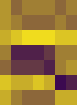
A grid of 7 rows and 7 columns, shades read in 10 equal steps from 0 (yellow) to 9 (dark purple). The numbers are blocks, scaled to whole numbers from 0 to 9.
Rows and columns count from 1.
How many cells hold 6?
0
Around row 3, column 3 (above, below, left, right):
5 8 1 0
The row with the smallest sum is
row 3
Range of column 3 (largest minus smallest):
8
